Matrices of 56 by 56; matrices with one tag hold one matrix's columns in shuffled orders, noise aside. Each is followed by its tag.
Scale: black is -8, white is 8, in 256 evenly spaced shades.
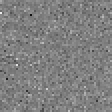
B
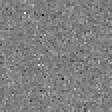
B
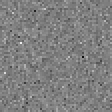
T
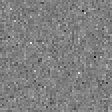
T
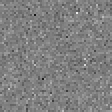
B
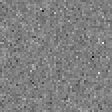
T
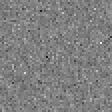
T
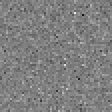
B
